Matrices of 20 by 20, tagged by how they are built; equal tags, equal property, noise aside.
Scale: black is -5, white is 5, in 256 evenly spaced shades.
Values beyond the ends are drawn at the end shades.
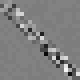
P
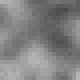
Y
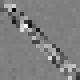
P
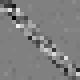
P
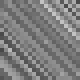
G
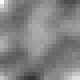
Y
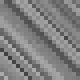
G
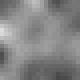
Y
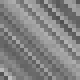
G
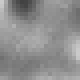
Y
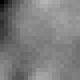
Y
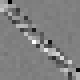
P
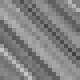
G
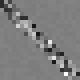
P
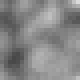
Y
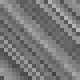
G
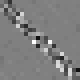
P
